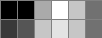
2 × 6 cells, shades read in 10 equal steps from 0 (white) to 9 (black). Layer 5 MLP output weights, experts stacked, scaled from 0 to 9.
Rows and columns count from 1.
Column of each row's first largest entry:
1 1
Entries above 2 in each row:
4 3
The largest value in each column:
9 9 3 1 2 5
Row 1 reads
9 9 3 0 2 5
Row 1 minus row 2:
2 3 1 -1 0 0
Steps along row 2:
down down down up up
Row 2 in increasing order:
1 2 2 5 6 7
